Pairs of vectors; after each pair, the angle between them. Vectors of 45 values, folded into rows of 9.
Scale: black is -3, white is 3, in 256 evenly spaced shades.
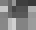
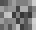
orthogonal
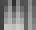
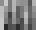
nearly opposite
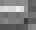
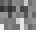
partly opposed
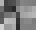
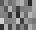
orthogonal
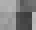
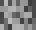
orthogonal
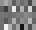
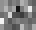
orthogonal
